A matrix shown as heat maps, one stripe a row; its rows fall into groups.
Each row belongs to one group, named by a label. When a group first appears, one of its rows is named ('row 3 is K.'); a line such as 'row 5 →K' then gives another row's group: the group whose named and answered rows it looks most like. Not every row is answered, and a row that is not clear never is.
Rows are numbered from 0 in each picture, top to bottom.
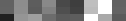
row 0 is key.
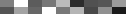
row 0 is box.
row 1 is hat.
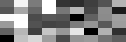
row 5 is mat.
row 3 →box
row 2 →box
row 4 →hat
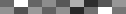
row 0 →box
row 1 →key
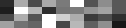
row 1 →mat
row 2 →hat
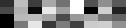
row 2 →mat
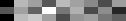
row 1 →hat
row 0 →mat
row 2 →mat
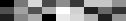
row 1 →hat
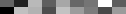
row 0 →key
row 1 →mat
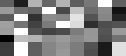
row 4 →box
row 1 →hat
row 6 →box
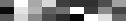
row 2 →key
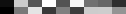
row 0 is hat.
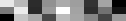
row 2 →mat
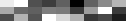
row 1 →key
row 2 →hat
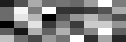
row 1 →box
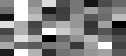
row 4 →hat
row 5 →mat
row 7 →mat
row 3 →hat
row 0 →box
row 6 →key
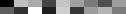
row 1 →key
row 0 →mat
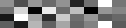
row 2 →mat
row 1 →hat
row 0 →key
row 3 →key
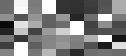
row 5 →key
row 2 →key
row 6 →box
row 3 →mat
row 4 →hat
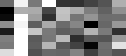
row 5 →box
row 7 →box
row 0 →box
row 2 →mat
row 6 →box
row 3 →box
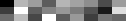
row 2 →hat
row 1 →box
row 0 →mat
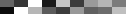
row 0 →key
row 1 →mat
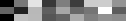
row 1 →key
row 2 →mat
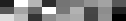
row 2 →hat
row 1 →hat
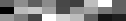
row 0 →key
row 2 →hat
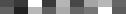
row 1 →key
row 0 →key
